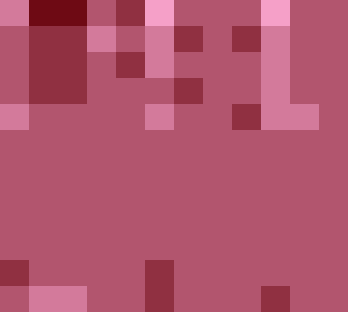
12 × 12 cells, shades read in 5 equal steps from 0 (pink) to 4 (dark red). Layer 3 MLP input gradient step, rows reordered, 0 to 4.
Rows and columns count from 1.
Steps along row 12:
down same up same up down same same up down same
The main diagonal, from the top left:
1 3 3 2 2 2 2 2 2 2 2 2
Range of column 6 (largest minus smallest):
3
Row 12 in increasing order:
1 1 2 2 2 2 2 2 2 2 3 3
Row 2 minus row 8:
0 1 1 -1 0 -1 1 0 1 -1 0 0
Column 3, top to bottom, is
4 3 3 3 2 2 2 2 2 2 2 1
